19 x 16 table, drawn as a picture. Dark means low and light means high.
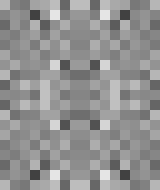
It mirrors both left to right and top to bottom. No overall slope runs across the table. There is no seam.
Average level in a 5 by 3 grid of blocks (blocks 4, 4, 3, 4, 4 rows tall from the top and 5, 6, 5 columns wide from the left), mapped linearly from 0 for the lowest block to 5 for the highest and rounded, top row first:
0 5 0 | 2 2 2 | 4 2 4 | 2 2 2 | 0 5 0
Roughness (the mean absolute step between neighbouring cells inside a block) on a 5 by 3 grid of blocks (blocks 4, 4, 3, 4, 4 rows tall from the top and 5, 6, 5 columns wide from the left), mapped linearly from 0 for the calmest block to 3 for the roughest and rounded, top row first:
3 3 3 / 1 3 1 / 2 0 2 / 1 3 1 / 3 3 3
